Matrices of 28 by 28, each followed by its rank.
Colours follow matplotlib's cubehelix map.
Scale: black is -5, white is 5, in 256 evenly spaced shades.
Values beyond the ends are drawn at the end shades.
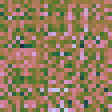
five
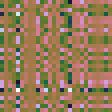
two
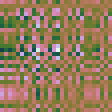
two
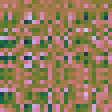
three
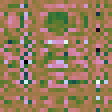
three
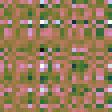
two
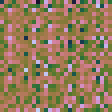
five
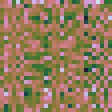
five
